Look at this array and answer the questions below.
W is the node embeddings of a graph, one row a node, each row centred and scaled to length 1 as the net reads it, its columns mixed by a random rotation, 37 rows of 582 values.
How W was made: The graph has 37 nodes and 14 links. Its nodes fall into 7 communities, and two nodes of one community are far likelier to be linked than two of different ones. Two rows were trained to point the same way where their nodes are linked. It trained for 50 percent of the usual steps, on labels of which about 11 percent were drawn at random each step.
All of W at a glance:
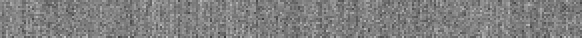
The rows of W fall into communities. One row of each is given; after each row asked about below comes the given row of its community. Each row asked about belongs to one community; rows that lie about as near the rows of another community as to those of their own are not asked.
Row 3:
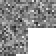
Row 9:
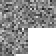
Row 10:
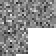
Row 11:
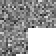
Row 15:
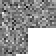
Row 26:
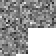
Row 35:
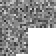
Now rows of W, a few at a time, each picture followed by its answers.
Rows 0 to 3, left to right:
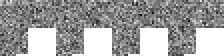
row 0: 35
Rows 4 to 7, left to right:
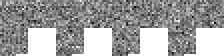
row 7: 10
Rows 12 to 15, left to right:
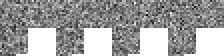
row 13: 26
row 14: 11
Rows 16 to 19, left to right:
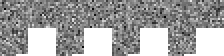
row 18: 9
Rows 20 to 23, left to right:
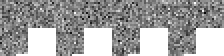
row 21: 10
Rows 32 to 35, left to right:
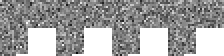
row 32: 3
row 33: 15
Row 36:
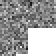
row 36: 3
